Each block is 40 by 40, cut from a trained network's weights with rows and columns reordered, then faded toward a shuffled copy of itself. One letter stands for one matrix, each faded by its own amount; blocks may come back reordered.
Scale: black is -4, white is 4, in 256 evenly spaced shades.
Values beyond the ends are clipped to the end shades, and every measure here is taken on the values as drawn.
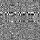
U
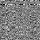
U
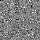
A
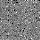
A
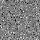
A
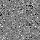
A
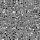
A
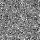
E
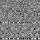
U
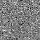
E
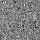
A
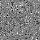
A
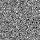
E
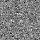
E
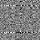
U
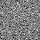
E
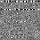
U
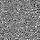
A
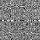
U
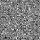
E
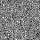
E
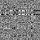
U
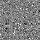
A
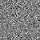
A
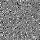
A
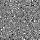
A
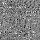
E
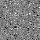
A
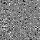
A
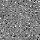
A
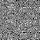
E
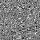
E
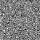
E
